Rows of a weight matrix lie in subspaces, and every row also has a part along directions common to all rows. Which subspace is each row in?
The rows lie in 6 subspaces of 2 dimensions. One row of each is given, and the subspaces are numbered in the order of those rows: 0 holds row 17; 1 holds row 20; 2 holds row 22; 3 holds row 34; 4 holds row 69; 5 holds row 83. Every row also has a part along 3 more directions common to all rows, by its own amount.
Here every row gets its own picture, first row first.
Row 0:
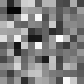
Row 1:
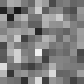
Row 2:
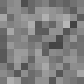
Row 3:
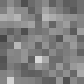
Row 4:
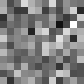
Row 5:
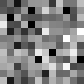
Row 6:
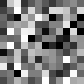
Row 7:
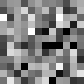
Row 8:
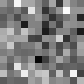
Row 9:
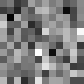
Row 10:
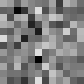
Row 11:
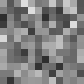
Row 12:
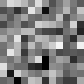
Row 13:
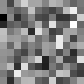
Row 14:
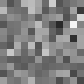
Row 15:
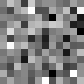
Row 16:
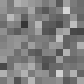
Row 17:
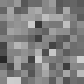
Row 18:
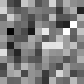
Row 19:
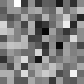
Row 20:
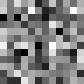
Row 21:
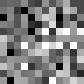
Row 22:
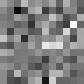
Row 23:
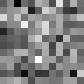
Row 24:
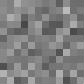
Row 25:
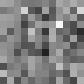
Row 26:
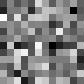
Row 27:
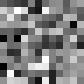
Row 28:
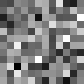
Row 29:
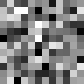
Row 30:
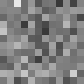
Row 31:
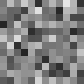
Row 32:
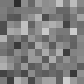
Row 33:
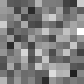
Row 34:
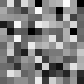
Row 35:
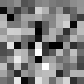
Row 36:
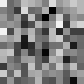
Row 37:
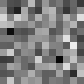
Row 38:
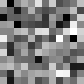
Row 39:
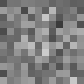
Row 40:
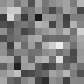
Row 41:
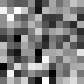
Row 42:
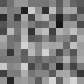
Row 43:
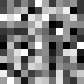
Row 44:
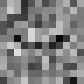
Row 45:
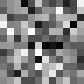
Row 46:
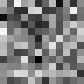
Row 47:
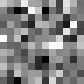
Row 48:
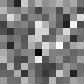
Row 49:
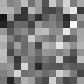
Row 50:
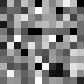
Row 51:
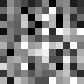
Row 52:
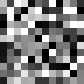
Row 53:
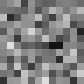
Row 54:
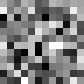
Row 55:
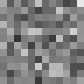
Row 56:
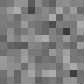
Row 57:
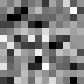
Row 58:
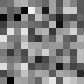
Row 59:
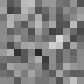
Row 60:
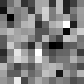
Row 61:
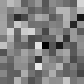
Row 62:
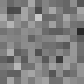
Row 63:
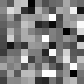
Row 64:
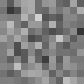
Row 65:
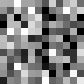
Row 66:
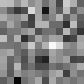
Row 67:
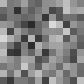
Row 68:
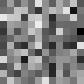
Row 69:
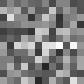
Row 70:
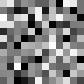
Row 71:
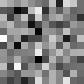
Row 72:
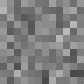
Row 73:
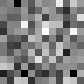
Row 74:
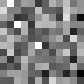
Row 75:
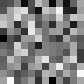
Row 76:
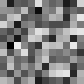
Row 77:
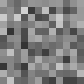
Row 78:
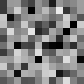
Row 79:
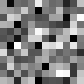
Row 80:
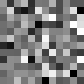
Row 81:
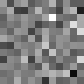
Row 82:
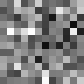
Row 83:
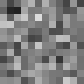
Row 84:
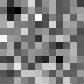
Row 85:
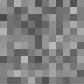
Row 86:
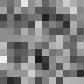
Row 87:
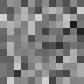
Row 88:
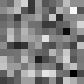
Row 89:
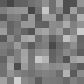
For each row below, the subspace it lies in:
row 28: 2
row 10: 2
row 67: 4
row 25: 4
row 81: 0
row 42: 4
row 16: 1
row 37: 5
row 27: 2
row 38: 3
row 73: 1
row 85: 1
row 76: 3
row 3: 0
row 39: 4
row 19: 1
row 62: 5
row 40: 5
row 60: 2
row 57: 5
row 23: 1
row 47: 2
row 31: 3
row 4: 4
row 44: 5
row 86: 0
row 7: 4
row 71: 2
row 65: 0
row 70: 2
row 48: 1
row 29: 0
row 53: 5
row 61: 3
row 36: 4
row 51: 4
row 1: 2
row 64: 5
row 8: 1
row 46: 1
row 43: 1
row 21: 4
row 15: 0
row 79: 3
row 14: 4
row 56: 0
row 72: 3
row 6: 4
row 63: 0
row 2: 0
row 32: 1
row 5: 0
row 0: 5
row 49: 5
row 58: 4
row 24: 1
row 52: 0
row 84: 5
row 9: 0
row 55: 3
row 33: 3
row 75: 3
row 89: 2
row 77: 4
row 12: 2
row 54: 1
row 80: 0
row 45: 3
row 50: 3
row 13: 2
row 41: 2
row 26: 1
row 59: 5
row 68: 1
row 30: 1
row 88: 0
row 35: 4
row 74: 3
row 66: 2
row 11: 3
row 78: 0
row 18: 2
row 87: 5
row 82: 3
